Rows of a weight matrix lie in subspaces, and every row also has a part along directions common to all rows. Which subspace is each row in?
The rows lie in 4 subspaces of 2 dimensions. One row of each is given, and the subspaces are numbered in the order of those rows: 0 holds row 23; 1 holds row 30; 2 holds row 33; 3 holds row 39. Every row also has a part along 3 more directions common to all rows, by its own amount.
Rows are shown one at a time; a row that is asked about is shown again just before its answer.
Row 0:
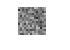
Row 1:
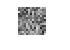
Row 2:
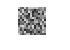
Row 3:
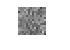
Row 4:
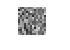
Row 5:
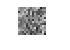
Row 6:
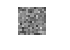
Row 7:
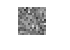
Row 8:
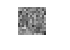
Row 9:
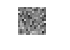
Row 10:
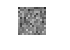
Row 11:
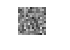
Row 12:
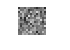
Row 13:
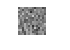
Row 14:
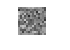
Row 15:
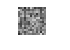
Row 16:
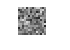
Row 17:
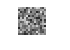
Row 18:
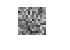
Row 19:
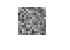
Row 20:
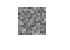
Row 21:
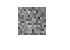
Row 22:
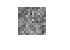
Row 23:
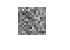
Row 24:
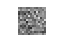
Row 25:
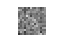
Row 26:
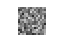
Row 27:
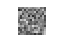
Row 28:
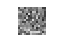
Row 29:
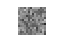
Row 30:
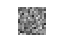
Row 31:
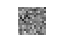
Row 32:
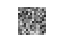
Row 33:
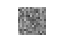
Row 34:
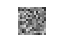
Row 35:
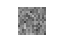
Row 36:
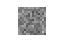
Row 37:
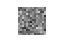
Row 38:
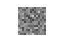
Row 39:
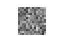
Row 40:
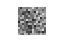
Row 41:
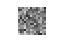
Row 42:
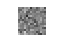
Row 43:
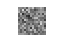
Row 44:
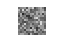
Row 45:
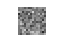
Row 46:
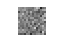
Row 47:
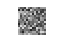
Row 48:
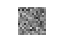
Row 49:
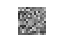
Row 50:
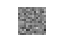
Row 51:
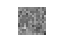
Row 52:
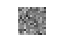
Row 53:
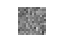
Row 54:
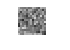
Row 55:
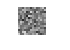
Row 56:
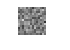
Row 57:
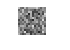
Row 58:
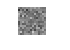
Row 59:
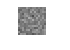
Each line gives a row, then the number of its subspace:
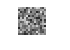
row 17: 2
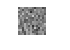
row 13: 1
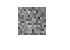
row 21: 0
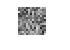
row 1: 3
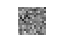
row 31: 2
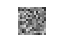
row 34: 0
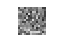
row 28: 3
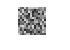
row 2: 3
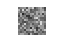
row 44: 0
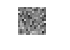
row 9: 3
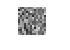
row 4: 1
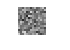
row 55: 2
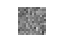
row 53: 3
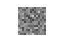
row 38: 1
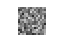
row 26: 1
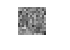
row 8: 1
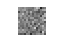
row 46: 3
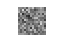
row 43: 0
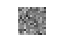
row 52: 2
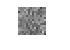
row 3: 3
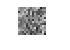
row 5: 3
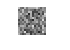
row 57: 3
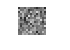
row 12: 2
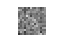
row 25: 2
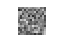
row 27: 1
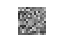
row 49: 0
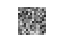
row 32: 3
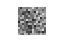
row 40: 0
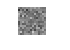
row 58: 0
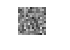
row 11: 2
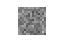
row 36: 3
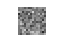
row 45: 3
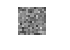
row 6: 1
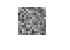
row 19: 0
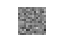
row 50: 1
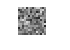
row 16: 2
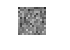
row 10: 2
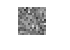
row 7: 3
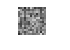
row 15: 2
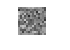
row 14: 0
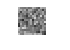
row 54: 1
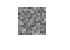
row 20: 3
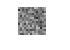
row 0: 0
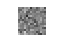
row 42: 2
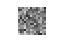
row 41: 2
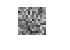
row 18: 3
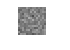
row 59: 1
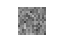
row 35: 1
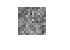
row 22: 3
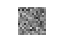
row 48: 0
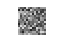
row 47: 0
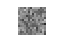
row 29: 3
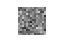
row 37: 1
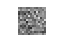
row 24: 0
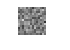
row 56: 2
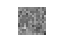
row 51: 1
